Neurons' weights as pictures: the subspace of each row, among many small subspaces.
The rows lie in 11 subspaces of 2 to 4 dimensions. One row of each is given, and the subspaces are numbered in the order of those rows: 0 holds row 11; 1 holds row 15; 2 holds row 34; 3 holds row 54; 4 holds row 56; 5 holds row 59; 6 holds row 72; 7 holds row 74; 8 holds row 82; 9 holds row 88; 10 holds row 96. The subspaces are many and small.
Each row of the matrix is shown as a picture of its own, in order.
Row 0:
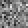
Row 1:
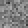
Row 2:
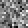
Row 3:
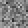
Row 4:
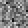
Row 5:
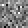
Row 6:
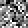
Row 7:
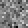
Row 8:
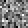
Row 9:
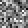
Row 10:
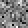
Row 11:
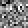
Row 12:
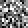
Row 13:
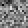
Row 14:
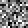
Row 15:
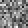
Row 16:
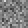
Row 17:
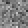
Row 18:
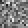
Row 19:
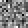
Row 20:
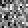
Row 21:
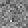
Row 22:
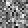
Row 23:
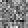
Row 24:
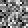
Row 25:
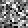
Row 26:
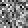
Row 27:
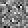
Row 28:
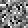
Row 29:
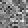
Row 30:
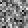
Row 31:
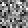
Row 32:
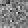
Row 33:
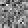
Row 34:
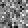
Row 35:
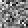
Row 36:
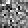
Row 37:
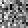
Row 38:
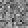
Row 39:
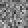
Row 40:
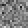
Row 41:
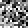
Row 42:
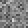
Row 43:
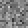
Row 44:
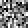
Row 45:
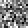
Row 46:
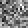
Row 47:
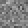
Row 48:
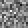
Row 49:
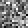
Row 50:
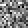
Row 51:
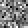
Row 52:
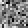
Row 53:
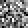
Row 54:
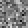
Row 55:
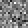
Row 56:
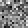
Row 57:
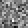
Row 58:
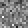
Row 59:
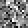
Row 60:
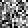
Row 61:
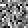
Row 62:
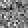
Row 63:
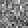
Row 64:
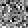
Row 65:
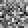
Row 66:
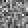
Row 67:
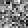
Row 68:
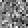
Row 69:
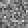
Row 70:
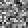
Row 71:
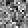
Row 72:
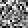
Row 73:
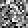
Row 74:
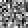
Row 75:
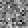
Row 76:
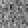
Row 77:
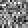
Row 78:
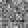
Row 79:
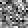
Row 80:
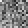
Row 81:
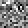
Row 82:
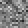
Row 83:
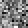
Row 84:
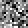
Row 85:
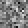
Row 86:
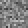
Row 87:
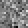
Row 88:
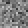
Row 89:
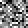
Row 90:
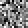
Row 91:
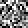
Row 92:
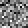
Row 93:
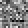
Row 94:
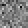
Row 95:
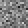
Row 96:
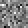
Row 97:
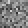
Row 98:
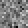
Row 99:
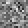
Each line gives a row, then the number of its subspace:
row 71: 5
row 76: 0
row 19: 7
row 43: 3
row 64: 0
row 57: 1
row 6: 5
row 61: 10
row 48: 3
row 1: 4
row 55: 1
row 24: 3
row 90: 9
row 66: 7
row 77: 1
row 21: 5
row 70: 3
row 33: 1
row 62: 8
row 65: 8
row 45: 5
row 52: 1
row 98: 2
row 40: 6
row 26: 6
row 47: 6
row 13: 5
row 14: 3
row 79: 8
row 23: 7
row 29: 8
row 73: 5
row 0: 10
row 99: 0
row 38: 3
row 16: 8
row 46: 8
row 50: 1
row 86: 7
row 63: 4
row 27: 10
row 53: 8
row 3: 10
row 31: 0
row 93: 7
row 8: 8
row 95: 1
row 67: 4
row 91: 6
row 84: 2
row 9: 10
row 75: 3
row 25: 2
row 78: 7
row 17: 9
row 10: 9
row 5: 4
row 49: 4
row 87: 2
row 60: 4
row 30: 10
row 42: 3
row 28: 10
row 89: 8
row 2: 2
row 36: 9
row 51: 5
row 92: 5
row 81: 0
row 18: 1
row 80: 4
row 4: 10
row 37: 0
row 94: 6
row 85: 0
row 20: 0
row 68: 4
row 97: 9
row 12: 8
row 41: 9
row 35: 1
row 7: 2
